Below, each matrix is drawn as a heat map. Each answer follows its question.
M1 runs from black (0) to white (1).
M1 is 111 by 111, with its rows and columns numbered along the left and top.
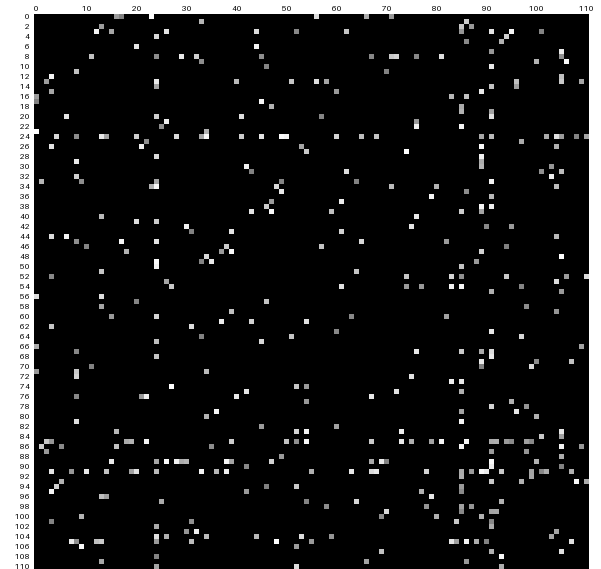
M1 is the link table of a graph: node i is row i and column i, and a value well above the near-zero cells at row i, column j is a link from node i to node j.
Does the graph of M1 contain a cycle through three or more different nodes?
yes
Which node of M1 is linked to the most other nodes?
node 91
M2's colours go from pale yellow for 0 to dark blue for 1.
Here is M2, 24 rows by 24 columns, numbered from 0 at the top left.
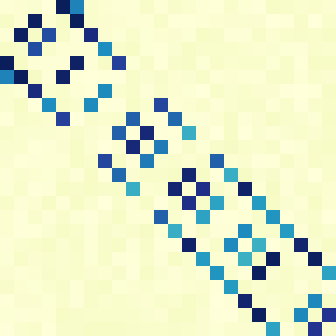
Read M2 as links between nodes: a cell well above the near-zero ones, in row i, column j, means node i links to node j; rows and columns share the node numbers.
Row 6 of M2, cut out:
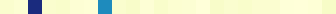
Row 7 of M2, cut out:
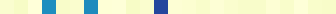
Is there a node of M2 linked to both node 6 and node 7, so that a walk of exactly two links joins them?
no
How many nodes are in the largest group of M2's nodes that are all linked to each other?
3
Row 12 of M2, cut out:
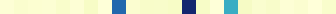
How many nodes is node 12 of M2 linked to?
3
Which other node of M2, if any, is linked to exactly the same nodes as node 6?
node 3
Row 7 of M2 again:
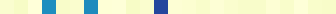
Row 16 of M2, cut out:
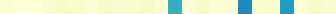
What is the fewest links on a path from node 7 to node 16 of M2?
6
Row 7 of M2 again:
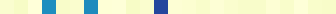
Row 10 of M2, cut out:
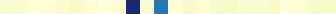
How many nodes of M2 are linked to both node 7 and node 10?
1
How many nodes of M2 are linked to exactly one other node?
1
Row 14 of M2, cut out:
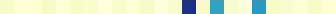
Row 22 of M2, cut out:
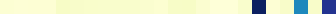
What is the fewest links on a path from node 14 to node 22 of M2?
2
